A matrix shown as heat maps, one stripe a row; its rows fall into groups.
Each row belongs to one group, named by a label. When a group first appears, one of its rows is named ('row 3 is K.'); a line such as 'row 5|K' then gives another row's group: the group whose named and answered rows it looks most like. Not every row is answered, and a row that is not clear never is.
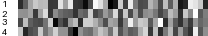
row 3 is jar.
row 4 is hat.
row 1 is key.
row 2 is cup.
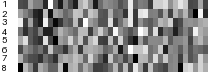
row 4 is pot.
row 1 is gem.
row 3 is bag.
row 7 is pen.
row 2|pen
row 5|pen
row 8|cup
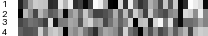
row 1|key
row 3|jar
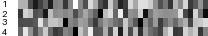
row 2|gem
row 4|cup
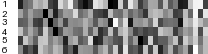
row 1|key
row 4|bag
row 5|cup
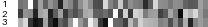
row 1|gem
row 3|pen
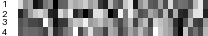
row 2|key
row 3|jar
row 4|jar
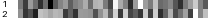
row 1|pot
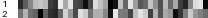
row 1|key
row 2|pot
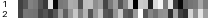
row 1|jar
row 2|pot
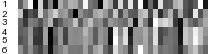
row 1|gem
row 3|jar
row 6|pot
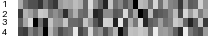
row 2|cup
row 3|gem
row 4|jar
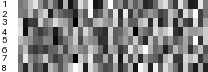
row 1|gem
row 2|cup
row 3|hat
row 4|bag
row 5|bag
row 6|pen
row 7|cup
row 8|jar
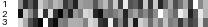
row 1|hat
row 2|gem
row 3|pen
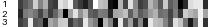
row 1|key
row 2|pot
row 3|gem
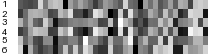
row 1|hat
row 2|key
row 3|bag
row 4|key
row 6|bag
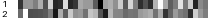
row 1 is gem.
